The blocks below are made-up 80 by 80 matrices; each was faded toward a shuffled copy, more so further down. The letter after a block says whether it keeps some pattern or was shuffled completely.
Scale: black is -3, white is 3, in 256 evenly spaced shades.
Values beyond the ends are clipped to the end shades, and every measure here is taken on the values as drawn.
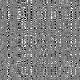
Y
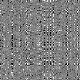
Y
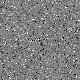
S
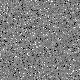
S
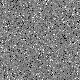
S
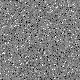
S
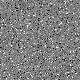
S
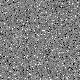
S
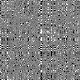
Y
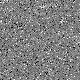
S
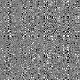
Y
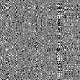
Y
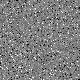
S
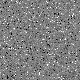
S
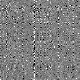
Y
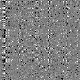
Y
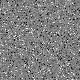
S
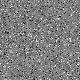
S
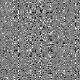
Y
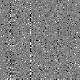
Y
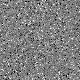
S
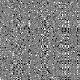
Y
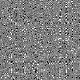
Y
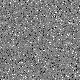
S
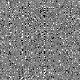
Y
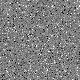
S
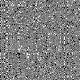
Y
